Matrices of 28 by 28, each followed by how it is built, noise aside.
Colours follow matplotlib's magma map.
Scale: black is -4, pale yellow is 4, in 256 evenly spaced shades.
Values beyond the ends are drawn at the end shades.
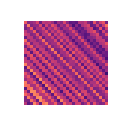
Toeplitz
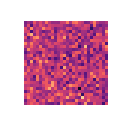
noise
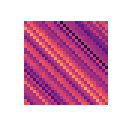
Toeplitz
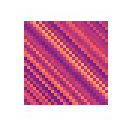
Toeplitz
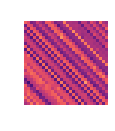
Toeplitz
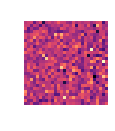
noise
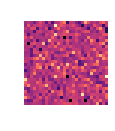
noise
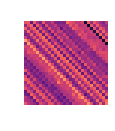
Toeplitz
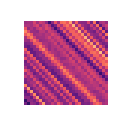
Toeplitz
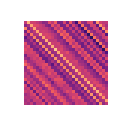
Toeplitz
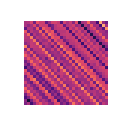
Toeplitz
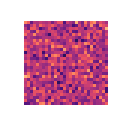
noise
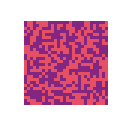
noise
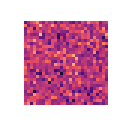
noise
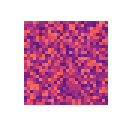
noise
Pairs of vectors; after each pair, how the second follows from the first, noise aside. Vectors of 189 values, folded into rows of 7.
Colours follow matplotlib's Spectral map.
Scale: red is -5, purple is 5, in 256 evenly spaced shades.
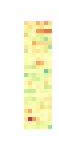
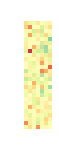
shuffled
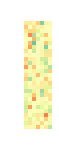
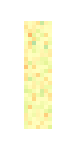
shrunk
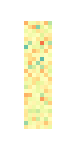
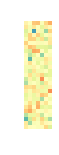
shuffled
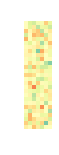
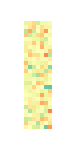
shuffled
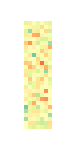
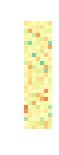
sign-scrambled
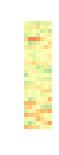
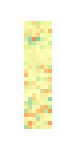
sign-scrambled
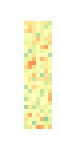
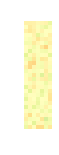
shrunk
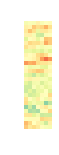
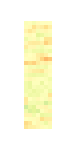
shrunk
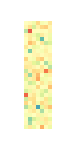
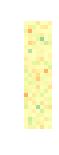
shrunk
